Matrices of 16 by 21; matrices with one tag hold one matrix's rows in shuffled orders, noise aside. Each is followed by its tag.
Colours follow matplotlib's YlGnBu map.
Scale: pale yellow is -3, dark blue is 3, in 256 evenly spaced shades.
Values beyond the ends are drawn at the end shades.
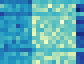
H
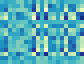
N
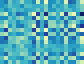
N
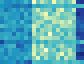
H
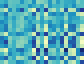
N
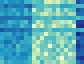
H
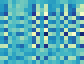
N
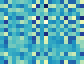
N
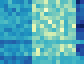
H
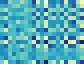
N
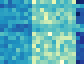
H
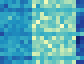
H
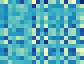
N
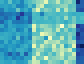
H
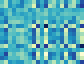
N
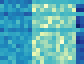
H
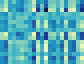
N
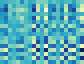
N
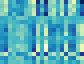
N
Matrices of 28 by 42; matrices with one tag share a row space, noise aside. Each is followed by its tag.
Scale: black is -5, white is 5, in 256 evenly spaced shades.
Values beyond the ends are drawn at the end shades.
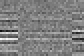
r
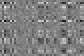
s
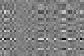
s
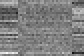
r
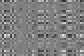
s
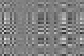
s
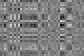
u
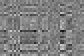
u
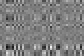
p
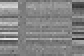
r
